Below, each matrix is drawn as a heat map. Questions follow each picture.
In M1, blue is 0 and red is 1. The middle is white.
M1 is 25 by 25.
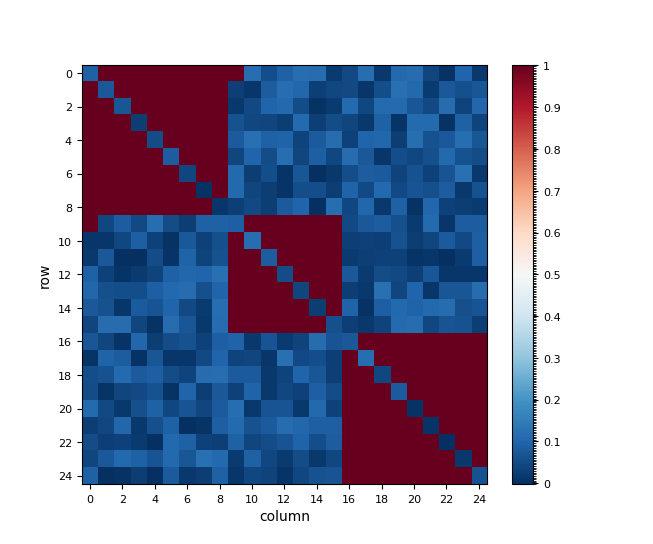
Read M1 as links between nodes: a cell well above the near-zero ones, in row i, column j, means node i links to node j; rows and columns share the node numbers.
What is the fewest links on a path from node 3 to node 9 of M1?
2
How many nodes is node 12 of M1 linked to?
6
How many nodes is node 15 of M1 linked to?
6
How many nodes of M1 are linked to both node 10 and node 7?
0
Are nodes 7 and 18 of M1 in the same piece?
no
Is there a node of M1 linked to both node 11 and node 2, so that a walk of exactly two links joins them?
no
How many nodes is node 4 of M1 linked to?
8
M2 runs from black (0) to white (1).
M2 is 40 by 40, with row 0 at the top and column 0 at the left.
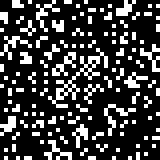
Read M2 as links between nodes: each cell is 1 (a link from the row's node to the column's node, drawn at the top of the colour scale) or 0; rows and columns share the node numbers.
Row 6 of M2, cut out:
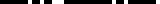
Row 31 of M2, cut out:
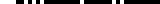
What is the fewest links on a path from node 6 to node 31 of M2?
1
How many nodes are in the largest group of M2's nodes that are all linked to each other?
4
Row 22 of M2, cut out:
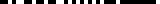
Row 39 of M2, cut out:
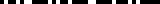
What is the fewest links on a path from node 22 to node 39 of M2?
1
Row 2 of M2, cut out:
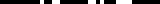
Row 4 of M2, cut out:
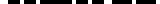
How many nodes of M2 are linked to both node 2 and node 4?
1
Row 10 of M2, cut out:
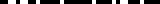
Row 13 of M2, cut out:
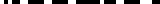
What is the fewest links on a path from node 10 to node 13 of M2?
2
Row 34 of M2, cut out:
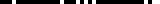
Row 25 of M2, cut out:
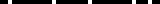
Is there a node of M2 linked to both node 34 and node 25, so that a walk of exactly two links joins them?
no
